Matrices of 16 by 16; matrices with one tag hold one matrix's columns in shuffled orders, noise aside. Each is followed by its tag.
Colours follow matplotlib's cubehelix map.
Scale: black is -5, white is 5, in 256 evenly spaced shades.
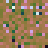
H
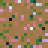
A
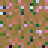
H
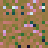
H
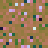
A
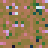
H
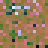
H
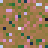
A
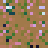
H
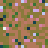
A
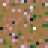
A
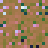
H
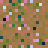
A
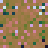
H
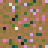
A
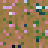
H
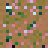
H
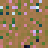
H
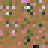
H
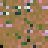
H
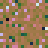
A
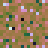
A
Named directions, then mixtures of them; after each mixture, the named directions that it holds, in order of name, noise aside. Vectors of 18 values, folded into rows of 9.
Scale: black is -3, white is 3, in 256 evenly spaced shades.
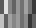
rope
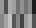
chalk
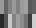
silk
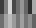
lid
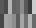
lid, rope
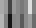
lid, silk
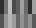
lid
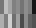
chalk, rope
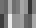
lid, silk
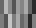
rope, silk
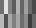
rope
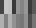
lid, rope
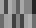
chalk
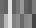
chalk, lid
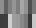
silk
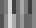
lid, silk
